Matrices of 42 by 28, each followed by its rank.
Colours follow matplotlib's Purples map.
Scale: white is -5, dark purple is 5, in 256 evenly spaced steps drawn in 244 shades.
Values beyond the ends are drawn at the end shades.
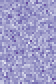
full rank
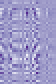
two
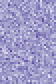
full rank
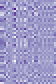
three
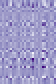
two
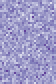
full rank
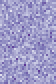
full rank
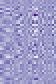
three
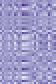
two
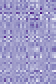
three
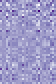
three
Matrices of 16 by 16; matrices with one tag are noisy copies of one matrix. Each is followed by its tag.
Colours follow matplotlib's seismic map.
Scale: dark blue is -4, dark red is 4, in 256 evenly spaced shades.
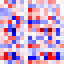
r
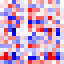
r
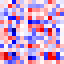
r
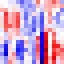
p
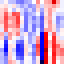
p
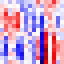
p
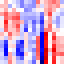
p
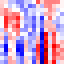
p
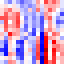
p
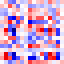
r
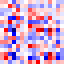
r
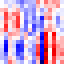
p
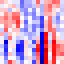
p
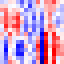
p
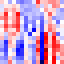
p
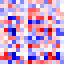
r
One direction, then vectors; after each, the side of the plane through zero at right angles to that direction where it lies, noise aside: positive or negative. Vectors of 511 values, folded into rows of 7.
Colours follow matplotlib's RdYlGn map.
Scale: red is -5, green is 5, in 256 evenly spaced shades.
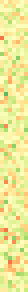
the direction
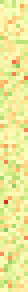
negative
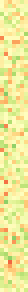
positive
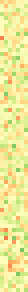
positive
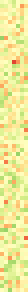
negative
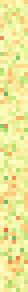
positive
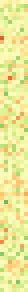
positive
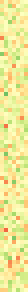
positive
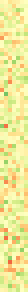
positive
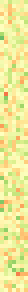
negative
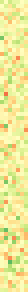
negative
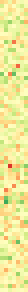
positive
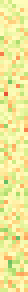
negative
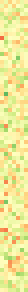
positive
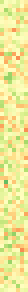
negative
